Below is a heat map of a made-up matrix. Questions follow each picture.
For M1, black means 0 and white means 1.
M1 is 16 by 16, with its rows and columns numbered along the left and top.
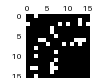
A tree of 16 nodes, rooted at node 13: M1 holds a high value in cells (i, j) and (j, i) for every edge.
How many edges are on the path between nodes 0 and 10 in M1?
2
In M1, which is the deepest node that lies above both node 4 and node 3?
6
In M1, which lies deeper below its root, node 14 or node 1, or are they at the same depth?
node 14
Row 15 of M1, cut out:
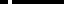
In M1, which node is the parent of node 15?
2
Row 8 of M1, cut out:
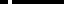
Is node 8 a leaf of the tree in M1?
yes
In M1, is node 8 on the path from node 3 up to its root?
no
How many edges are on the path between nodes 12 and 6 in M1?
1
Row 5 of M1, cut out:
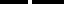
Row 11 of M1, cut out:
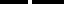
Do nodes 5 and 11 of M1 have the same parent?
yes
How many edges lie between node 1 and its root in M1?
1
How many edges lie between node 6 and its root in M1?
1
